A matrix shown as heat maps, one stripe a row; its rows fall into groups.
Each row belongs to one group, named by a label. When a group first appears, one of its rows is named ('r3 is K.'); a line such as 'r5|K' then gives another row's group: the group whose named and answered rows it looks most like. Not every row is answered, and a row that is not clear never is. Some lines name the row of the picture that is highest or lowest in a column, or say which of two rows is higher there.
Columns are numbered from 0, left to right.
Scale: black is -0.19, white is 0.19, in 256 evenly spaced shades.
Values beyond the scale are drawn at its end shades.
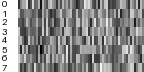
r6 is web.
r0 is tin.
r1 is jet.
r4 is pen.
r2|jet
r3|jet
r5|tin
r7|jet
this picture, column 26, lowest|7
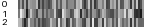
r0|pen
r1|web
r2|pen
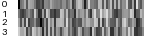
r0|pen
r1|jet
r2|tin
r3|web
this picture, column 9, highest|3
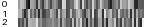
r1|pen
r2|pen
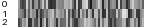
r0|jet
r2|tin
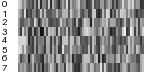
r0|web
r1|web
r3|tin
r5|web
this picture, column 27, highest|4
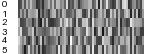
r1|pen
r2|jet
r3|pen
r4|web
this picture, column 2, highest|0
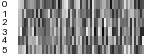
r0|web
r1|web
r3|pen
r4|pen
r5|web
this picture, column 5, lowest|1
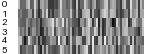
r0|jet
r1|jet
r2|tin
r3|tin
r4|pen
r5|jet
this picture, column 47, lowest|2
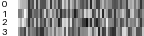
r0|web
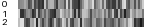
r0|tin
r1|jet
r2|web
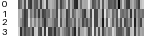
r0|tin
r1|pen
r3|jet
